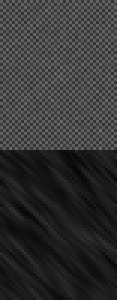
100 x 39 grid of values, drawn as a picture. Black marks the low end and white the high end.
The table splits into 2 rows of 1 panel. Panel 1,1: low, checkered. Panel 2,1: very low, slanting down to the right, faint in contrast.
